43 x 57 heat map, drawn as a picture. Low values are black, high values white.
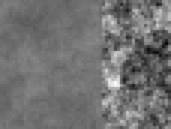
Slope: none. Ninth with the lowest average: middle right. Stripes: none. Grain: blotchy. Mirror symmetry: none. Seam: vertical, 60% of the way across, the left part calmer. Histogram: heavy tails on both sides.
